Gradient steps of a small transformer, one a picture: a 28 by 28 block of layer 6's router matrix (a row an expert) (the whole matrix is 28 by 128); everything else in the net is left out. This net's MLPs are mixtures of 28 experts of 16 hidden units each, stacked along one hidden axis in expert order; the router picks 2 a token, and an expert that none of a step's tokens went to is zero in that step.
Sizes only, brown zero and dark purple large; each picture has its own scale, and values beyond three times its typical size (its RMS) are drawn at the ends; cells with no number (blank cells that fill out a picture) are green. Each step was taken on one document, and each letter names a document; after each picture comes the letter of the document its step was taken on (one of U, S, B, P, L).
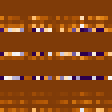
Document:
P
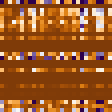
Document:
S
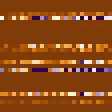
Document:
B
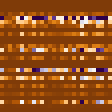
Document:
S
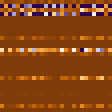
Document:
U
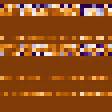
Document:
U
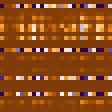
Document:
P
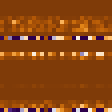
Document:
P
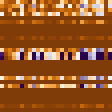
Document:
U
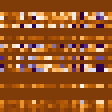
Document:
S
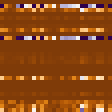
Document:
P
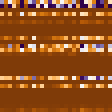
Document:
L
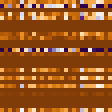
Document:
L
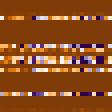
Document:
B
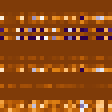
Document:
S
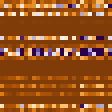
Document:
U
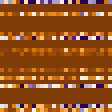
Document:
L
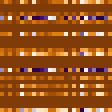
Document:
L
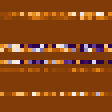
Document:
B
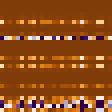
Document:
S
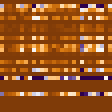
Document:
B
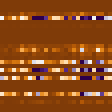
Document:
B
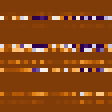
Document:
B
